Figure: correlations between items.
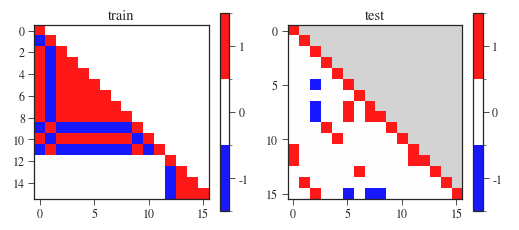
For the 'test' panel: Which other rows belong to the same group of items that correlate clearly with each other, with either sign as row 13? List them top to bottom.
6
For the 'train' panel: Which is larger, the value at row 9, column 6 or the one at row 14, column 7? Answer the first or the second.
the second
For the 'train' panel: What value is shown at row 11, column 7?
-1
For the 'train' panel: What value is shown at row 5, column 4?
1
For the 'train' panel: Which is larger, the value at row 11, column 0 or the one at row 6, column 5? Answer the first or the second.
the second
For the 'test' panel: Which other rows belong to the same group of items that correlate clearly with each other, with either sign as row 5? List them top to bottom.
2, 7, 8, 15
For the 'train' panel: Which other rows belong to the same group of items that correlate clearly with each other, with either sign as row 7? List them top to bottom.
0, 1, 2, 3, 4, 5, 6, 8, 9, 10, 11
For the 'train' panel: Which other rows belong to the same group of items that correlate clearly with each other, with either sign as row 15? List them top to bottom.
12, 13, 14
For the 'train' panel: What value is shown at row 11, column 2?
-1
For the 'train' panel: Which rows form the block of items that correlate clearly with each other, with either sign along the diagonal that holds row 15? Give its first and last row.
12 to 15
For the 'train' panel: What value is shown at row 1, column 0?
-1
